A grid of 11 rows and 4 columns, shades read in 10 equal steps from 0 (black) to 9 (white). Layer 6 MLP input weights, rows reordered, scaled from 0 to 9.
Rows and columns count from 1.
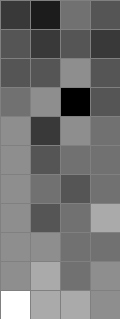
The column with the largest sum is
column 1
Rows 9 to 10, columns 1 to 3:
5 5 4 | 5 6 4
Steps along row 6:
down up same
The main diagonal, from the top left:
2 2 5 3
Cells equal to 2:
4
